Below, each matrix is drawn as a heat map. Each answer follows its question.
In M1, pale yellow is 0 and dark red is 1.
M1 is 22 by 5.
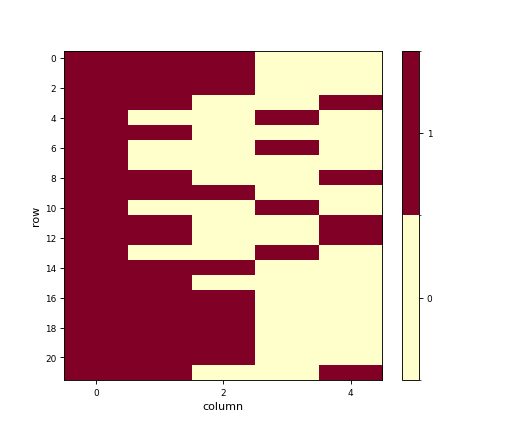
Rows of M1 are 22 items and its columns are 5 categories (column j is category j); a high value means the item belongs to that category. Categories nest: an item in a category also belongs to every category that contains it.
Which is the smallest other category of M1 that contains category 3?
0
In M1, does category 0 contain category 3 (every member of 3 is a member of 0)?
yes
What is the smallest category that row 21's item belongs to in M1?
4
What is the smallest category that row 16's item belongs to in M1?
2
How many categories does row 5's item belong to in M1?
2
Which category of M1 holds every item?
0
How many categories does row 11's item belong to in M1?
3
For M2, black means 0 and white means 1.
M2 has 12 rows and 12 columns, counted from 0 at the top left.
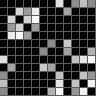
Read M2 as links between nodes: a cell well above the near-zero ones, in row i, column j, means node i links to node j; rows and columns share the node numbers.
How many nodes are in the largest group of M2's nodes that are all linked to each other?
5
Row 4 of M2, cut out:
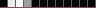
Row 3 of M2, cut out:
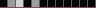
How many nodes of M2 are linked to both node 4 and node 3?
2
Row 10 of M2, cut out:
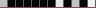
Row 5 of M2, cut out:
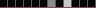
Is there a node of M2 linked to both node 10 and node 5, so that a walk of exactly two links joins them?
no
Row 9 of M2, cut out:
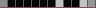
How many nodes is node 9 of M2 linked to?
4
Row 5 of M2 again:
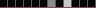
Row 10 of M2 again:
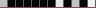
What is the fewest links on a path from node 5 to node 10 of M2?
3
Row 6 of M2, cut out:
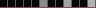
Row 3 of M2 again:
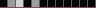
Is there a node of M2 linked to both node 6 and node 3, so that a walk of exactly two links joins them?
no
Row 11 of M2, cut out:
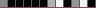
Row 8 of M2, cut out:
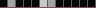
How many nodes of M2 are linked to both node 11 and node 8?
1
